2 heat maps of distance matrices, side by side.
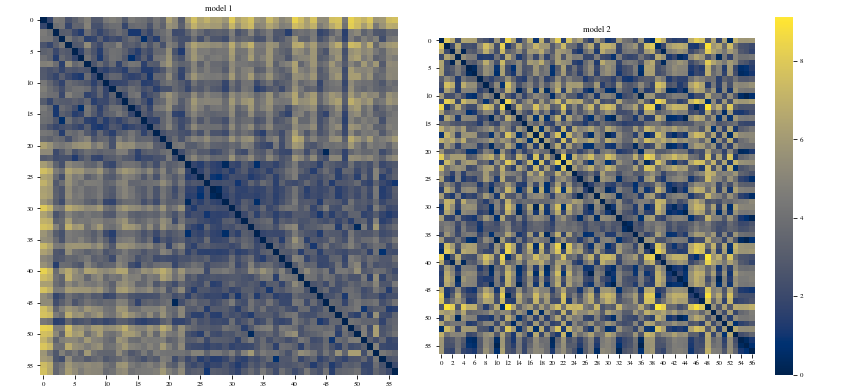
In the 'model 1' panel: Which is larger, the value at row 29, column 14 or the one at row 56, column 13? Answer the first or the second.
the second
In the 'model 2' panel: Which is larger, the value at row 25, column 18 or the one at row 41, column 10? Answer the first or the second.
the first
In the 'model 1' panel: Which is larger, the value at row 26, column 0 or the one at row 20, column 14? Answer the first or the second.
the first
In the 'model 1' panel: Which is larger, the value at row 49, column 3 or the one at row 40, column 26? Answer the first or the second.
the first
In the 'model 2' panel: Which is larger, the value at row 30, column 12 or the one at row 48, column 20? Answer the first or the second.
the first
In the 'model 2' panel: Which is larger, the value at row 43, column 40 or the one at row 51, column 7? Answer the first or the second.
the first
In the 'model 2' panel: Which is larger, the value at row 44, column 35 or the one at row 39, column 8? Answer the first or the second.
the second
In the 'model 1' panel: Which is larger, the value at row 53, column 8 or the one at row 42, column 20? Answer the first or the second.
the first
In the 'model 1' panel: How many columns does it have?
57
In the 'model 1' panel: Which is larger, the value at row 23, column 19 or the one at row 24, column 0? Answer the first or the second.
the second
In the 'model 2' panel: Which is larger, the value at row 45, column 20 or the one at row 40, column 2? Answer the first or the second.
the first
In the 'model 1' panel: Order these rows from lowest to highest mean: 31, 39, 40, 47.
31, 39, 47, 40
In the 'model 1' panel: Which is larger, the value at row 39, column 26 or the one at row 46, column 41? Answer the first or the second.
the second
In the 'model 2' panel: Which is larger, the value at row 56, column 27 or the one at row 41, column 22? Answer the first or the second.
the first
